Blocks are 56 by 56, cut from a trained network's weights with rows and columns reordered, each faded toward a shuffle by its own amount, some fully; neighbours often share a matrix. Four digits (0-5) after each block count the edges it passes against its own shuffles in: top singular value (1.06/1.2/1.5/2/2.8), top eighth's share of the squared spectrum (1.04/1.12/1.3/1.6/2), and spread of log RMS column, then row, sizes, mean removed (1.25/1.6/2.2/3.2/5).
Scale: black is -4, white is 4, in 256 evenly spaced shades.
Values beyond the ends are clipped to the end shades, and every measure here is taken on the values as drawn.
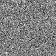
0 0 0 0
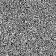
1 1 0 0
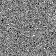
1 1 0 0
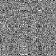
4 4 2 2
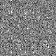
3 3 1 1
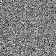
2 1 0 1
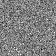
0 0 0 0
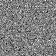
1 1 0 0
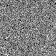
0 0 0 0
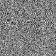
3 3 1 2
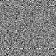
4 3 2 2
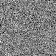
2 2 0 0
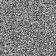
2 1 0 0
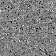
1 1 0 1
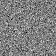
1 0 0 0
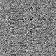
3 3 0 1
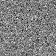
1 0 0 0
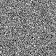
0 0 0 0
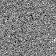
0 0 0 0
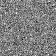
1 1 0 0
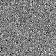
2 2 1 0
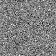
2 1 0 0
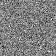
0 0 0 0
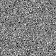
1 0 0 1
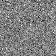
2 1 0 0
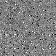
2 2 0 1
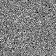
2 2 0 1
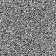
1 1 0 0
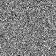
1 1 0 0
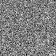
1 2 0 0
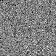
1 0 0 0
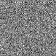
3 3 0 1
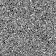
1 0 0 0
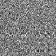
3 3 1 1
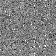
2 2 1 0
